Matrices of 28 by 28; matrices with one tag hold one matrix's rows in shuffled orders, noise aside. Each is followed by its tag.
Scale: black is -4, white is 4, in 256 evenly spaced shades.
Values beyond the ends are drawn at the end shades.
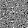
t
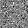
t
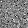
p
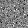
p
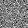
p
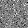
p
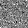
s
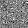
t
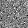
p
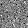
p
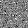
s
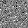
s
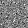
p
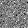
p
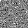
s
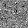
s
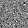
p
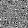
s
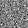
p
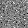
p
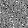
t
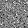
p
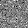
s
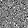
p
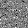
s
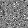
p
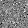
p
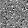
t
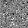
t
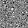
t
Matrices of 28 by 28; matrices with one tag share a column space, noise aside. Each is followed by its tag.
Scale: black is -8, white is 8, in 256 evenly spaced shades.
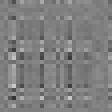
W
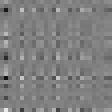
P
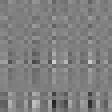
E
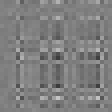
W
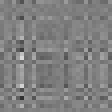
W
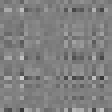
P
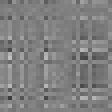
W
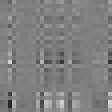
E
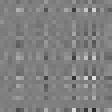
P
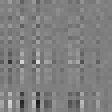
E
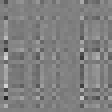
W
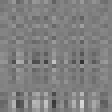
E
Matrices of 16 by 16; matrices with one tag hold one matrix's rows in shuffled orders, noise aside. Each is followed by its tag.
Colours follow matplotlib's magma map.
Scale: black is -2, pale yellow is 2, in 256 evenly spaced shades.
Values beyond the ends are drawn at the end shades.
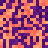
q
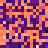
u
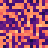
u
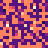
q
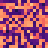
u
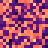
q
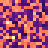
q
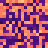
u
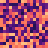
u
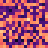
u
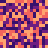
u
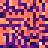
u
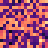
u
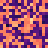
q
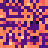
u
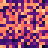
u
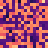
u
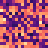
u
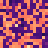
q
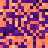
u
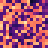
q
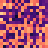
u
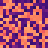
q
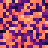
q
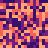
u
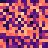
u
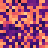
u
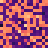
q
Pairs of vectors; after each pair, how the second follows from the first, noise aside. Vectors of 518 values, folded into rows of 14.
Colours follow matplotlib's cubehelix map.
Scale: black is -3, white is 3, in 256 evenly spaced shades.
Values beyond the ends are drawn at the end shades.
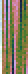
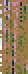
partly zeroed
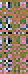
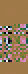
partly zeroed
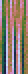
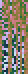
sign-scrambled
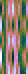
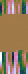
partly zeroed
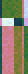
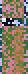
sign-scrambled
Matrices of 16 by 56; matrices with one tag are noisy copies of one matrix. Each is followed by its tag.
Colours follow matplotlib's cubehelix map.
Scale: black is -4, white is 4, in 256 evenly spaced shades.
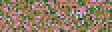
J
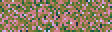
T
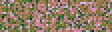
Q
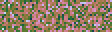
Q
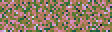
T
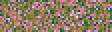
J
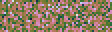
Q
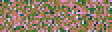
J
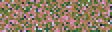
T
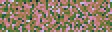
Q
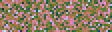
T
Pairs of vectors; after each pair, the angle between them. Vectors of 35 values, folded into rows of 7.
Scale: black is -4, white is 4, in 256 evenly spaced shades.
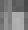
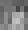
nearly parallel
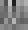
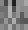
nearly parallel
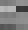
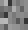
orthogonal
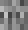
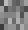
partly opposed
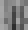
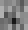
partly aligned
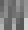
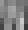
nearly opposite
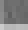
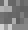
partly aligned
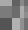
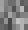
partly aligned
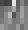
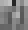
nearly opposite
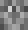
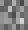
partly aligned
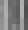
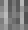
nearly parallel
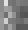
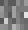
orthogonal
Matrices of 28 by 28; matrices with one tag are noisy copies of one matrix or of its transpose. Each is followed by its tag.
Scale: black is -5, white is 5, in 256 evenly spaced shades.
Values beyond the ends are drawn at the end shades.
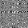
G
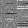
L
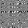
G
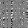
G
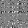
G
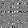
G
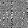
G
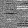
L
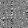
G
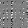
G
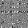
G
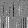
L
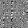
G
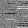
L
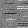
L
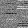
L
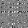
G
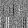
L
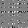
G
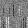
L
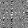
G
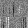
L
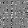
G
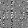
G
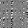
G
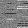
L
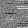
L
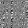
G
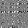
G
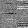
L
